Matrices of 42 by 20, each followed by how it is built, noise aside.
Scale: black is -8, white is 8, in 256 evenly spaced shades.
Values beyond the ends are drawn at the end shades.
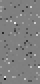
sparse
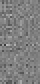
low rank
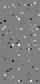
sparse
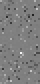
sparse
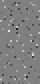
sparse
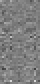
low rank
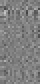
low rank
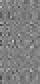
low rank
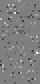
sparse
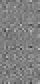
low rank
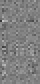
low rank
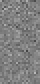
low rank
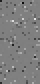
sparse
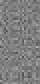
low rank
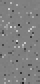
sparse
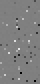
sparse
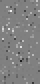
sparse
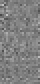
low rank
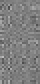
low rank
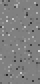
sparse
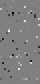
sparse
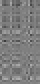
low rank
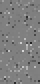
sparse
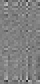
low rank
